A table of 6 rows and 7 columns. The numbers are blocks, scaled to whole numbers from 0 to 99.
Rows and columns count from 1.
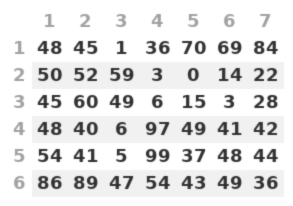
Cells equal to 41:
2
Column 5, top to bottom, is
70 0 15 49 37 43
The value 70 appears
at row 1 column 5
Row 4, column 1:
48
